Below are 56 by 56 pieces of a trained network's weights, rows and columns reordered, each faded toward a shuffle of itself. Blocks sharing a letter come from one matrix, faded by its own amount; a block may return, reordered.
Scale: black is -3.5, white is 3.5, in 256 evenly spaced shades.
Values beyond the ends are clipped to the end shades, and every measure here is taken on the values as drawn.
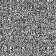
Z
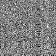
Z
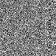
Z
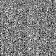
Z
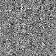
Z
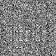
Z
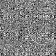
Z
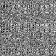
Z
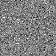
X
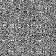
Z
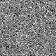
X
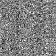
Z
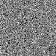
X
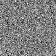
X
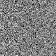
X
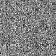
Z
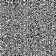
Z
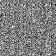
Z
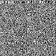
Z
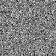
X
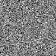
X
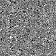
X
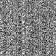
Z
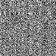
Z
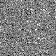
X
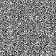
Z
